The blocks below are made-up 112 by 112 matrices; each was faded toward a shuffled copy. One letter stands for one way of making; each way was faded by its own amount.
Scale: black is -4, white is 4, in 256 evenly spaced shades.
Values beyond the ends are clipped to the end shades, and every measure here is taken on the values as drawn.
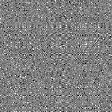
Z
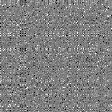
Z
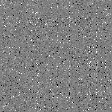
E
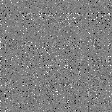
E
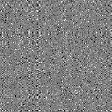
Z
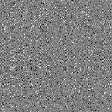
Z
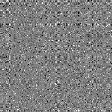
Z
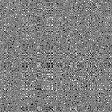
Z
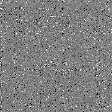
E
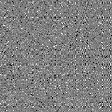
Z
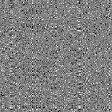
Z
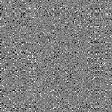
Z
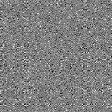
Z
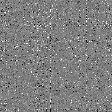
E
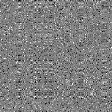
Z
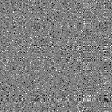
Z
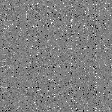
E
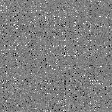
E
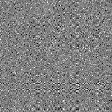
Z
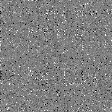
E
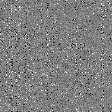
E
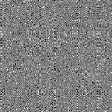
Z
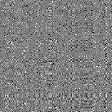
Z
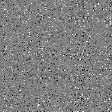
E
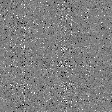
E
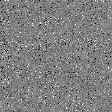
E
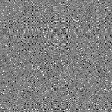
Z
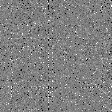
E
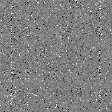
E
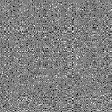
Z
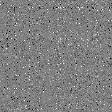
E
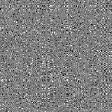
Z
